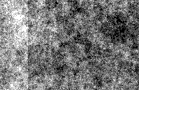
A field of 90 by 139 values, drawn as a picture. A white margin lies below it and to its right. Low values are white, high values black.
The histogram is bell-shaped. The right part is higher, past a seam about 20% of the way across. No regular stripes run through it. The texture is blotchy. The ninth with the lowest average is the top left.
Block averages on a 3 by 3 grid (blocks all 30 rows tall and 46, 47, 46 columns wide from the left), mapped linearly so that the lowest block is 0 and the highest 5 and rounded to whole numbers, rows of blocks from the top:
045 | 145 | 244
